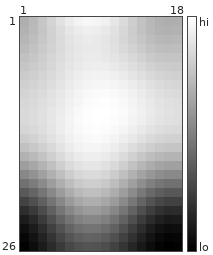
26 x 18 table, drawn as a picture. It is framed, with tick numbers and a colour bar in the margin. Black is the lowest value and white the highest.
Overall the values sit about 70% of the way up the scale. The values are skewed, with a long tail toward low values. The ninth with the highest average is the centre. There is an overall slope up to the top.
